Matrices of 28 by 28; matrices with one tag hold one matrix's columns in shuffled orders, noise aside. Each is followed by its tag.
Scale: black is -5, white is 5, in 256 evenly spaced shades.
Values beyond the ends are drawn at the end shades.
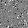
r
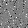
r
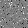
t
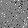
r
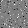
r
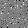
t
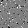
t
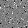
t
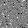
r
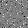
r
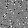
r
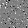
t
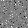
r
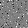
r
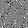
r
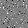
t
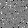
t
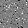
t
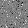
r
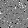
t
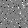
t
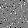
t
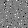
r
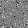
r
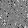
r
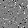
t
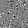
r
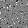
t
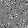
r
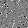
r
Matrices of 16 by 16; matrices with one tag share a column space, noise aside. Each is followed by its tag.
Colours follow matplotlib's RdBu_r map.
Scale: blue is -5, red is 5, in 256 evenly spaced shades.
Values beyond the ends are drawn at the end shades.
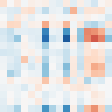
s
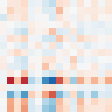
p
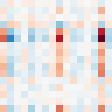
s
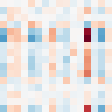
s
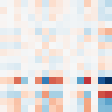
p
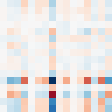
p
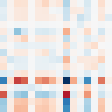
p
